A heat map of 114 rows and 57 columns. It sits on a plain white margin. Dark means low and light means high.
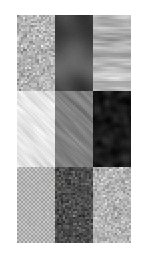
It is made of 3 by 3 panels. Panel 1,1: high, fine-grained. Panel 1,2: low, smooth. Panel 1,3: high, streaked across. Panel 2,1: very high, slanting down to the right, faint in contrast. Panel 2,2: middling, slanting down to the right, faint in contrast. Panel 2,3: very low, blotchy, faint in contrast. Panel 3,1: high, checkered. Panel 3,2: low, fine-grained. Panel 3,3: high, fine-grained.
